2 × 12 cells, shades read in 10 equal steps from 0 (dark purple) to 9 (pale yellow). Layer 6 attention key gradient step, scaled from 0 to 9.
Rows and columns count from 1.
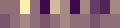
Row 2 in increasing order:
3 3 3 4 4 4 4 4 4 4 5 5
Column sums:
7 8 14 8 3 11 10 4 9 5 5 9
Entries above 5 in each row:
2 0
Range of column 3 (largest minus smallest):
4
